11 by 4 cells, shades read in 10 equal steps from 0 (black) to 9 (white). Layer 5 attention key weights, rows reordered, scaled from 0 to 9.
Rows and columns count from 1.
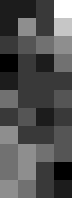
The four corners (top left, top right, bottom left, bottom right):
1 9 5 1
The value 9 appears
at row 1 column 4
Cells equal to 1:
7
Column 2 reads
1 5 3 2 2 2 3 2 5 5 4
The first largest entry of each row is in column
4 4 4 4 2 1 2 1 2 2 1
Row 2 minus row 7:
-1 2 1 5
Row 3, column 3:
4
